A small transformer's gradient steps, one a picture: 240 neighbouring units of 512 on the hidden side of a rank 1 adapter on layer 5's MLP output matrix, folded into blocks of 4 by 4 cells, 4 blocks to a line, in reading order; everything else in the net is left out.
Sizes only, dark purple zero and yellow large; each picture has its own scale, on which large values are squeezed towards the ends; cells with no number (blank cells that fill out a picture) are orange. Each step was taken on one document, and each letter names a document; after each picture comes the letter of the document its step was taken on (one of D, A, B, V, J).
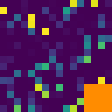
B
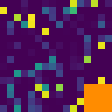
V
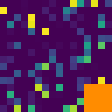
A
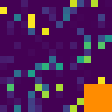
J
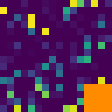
A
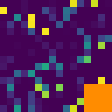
V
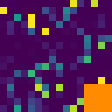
V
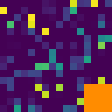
J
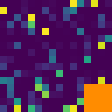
A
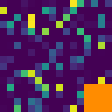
J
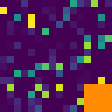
J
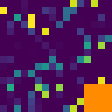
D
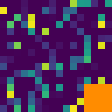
A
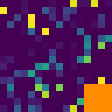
V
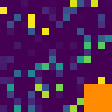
J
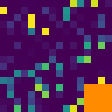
B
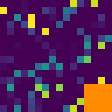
D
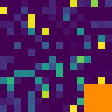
B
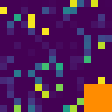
V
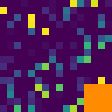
A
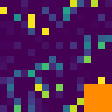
B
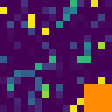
D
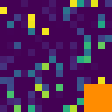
A
